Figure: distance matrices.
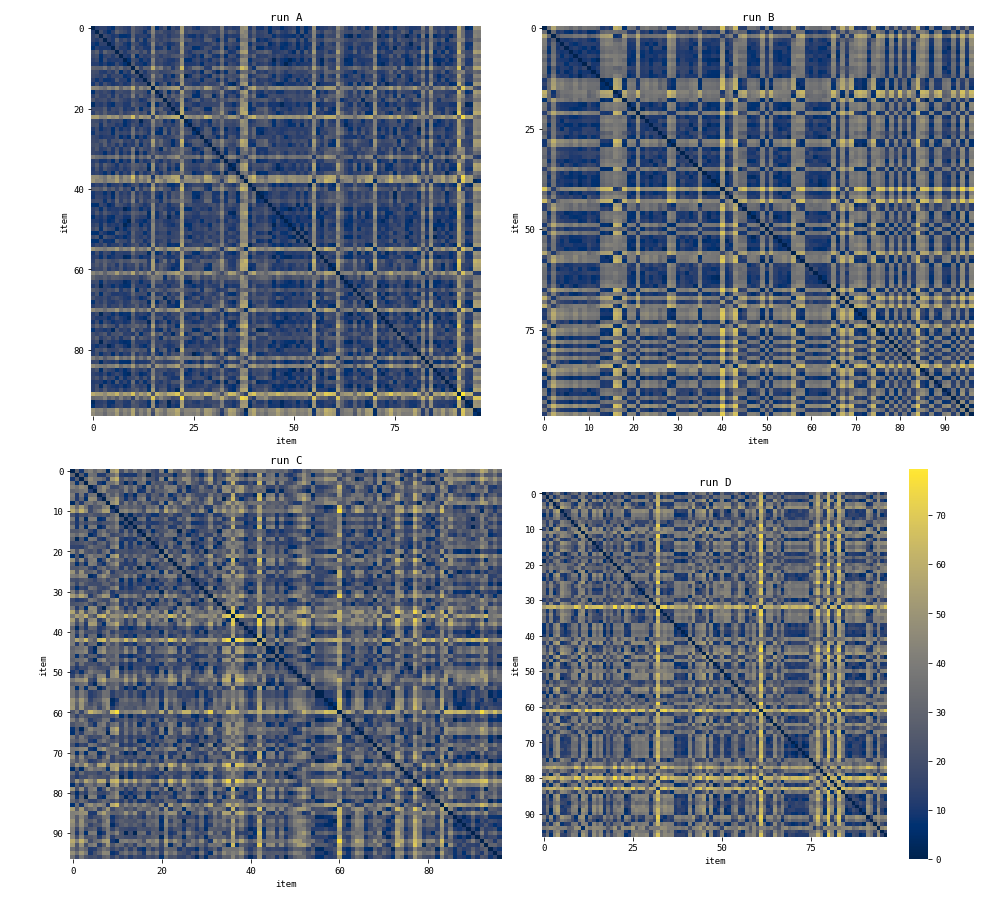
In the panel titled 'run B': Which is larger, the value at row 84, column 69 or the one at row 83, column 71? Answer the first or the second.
the second
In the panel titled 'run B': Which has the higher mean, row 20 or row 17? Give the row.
17
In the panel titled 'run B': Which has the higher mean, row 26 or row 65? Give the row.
65
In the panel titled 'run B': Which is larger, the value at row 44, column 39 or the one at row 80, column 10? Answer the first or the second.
the second
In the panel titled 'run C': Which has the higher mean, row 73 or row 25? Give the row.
73
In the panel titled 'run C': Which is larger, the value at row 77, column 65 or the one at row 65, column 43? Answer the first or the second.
the second
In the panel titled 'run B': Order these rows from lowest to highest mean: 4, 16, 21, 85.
4, 21, 85, 16
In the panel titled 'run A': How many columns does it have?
97
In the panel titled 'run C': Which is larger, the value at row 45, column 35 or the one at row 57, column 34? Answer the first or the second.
the first
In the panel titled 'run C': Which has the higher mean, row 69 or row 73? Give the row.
73
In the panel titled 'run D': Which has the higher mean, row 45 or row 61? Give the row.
61
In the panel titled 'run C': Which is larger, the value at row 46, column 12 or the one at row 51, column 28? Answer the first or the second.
the second
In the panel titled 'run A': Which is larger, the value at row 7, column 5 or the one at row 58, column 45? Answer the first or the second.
the second
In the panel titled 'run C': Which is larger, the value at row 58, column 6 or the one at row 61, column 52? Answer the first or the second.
the second
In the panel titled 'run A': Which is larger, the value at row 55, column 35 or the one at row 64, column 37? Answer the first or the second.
the first
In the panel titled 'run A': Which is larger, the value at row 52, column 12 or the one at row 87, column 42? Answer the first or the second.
the second
